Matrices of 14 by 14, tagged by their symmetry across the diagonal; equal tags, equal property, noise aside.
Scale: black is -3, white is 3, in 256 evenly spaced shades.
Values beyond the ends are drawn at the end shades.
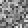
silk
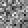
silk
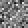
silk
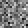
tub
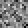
silk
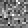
tub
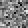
tub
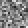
tub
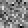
tub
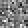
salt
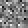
salt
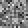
salt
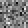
tub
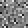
salt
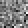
salt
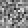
silk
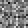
salt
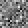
silk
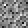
silk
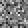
tub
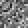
silk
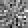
salt
